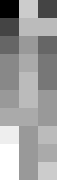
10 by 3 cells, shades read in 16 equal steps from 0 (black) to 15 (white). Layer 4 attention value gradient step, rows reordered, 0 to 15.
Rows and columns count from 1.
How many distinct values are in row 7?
2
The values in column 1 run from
0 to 15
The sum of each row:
16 26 21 25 26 29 29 34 34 36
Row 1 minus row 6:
-9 1 -5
